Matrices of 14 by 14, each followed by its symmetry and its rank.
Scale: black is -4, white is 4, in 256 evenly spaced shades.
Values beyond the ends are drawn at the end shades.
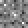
symmetric, rank three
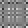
symmetric, rank one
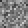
symmetric, full rank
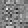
neither, rank three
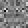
neither, rank three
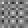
symmetric, rank one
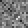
symmetric, full rank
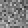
antisymmetric, full rank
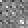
symmetric, rank three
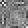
symmetric, rank three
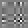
symmetric, rank one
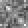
symmetric, rank three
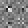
symmetric, rank three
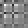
symmetric, rank one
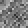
symmetric, full rank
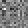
neither, rank three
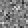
antisymmetric, full rank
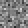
antisymmetric, full rank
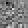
neither, rank three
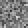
symmetric, full rank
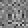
neither, rank three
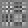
symmetric, rank one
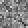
symmetric, full rank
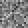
antisymmetric, full rank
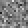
antisymmetric, full rank
